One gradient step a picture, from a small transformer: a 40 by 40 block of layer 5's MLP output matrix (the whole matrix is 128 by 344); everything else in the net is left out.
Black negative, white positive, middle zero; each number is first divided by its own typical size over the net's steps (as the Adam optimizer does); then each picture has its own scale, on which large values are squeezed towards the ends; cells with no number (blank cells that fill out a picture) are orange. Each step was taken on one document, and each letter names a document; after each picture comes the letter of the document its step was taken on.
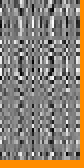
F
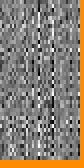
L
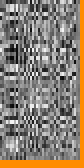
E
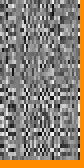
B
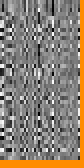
B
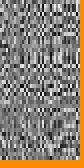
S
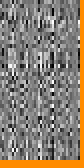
L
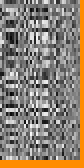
E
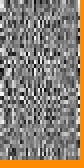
L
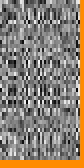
S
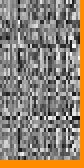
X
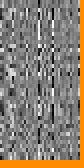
L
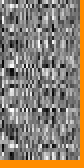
E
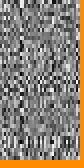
S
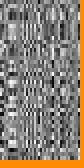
B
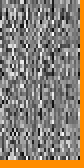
L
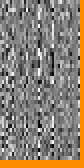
B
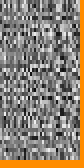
X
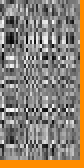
E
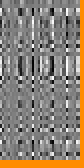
F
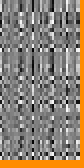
F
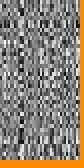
S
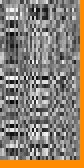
E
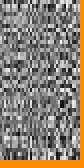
X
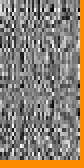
B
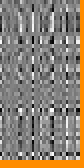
F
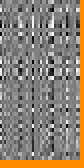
F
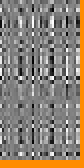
F
